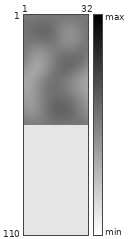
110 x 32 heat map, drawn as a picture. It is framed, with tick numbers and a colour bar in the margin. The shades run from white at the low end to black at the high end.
The table splits into 2 rows of 1 panel. Panel 1,1: middling, smooth. Panel 2,1: very low, flat.
